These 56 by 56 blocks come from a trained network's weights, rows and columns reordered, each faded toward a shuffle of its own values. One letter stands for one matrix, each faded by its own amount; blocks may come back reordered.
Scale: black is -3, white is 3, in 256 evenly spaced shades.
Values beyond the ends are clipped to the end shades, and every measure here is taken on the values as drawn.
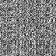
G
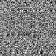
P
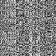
G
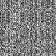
G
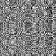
G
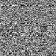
P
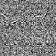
P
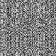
G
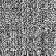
G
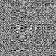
P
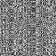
G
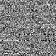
P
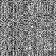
G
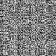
G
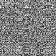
P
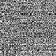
P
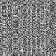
G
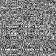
P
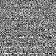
P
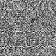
P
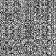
G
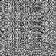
G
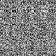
P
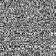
P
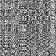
G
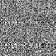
P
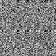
P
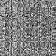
G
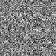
P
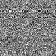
P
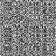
G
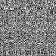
P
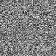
P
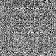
P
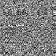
P
